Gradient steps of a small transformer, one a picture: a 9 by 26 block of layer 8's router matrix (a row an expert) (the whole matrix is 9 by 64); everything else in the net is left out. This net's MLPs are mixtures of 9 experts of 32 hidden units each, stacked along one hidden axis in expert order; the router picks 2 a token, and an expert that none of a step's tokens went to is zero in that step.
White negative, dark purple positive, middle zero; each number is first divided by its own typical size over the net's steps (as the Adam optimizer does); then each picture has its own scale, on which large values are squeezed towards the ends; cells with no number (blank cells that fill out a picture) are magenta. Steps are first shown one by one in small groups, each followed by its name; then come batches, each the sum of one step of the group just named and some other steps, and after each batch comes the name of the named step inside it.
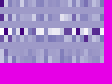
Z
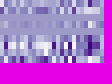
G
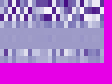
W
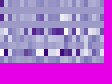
Z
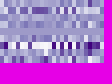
G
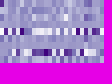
Z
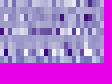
W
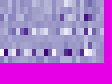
W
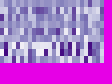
G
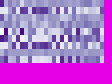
Z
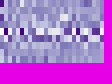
Z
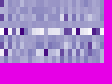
Z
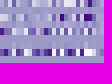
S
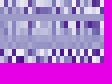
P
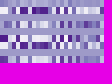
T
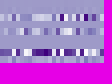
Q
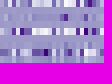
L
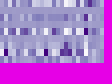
L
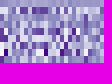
T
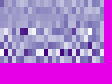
P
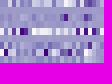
L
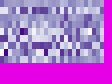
T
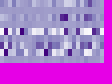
S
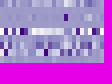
L
